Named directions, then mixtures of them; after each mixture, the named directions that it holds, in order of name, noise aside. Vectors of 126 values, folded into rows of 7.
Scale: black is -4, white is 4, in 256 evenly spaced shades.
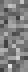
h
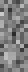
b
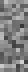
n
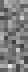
h, n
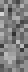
b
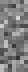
h, n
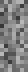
b, h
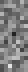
b, h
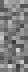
h, n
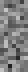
h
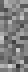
h, n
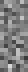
h, n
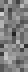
b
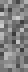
b, n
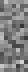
n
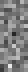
b, h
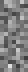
h, n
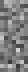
h, n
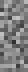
b, n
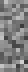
n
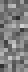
h, n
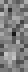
b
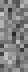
b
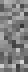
n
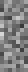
b, n
